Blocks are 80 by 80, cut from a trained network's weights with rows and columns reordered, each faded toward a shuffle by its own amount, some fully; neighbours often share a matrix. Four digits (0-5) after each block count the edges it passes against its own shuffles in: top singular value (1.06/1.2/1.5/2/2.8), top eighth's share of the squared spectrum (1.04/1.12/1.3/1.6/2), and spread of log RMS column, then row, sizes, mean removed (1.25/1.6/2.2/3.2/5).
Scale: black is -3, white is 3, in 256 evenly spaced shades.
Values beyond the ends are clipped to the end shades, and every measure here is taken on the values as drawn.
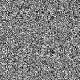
3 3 1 1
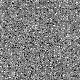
1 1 0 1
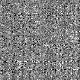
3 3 1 3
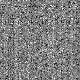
2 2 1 2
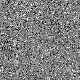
2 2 0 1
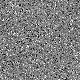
0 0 0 0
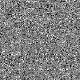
2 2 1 2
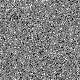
0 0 0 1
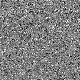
1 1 0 1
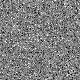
1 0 0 0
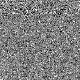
2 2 0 2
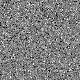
1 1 0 1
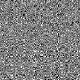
4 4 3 3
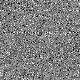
2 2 0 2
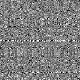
3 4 2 3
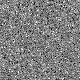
0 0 0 0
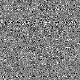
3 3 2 3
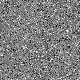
0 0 0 0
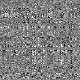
3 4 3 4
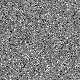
0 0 0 0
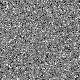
0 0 0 0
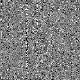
2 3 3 0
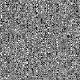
3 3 3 1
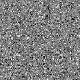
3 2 1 1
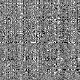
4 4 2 3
